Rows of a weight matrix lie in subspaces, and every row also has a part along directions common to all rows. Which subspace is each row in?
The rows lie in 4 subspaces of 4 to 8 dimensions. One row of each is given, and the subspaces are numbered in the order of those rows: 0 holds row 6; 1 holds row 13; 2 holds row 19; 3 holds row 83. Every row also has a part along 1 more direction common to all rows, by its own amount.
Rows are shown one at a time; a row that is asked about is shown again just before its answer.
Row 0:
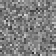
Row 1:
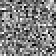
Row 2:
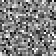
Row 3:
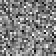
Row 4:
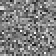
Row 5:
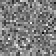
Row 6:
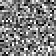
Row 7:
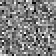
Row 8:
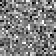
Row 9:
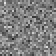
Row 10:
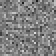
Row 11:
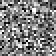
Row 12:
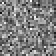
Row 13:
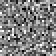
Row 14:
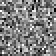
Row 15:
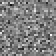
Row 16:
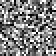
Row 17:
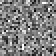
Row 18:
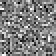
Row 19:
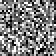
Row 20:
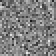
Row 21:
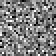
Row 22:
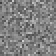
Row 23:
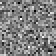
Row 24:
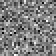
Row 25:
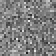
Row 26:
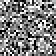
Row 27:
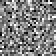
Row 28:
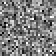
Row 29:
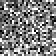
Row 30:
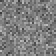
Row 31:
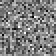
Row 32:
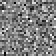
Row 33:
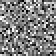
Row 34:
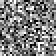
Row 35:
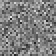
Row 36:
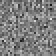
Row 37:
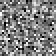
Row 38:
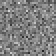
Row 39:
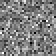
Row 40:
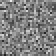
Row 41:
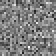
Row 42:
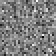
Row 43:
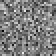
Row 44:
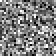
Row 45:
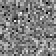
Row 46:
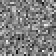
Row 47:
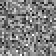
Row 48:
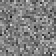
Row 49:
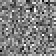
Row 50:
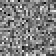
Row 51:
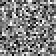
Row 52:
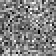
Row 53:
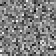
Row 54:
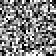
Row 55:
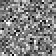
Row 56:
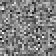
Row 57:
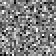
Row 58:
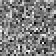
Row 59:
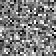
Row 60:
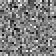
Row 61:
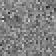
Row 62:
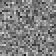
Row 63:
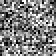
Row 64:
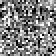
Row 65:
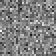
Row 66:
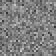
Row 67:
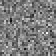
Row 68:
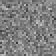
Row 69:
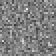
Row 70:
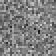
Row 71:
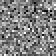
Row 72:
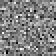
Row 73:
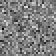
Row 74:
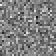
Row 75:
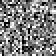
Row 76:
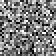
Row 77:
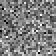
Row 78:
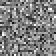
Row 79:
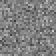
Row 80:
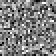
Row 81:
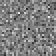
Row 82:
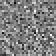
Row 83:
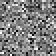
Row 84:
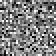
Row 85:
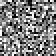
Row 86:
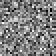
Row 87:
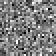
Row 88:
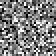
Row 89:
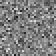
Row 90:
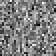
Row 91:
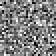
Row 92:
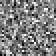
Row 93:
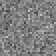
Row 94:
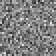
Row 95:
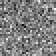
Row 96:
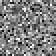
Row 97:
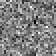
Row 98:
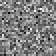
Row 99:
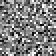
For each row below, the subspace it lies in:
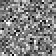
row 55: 3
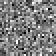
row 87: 1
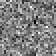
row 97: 0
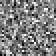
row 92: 0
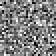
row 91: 3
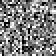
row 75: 1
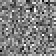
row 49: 2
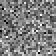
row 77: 3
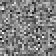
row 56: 3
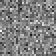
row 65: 0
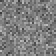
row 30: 0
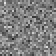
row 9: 0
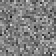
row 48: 2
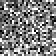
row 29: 3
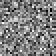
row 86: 2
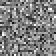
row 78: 2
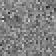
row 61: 1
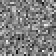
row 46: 1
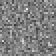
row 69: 2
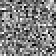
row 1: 1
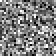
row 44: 0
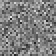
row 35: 3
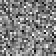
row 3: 0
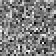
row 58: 2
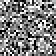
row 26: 3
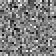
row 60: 2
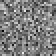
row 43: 1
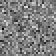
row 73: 3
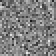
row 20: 0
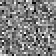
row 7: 0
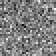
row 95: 1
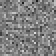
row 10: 0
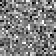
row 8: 0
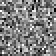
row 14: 1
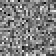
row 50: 1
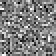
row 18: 2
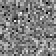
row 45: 2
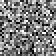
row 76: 0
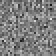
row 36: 2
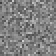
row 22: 0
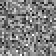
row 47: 0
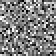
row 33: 3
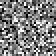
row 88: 3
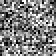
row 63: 3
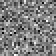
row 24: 3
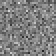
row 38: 2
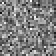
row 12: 1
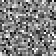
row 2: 0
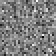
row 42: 1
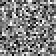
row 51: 2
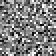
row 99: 0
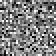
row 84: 0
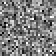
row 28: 1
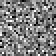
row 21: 2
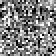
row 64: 1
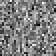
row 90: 1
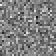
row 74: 1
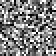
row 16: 0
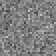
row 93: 3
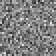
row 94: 1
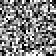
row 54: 1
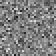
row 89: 2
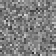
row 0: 2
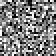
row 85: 2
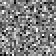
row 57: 0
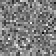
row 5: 0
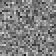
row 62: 1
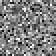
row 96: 1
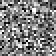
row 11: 1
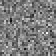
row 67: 0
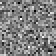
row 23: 2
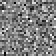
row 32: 3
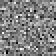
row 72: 0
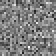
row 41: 2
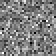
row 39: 3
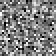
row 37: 1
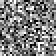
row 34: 0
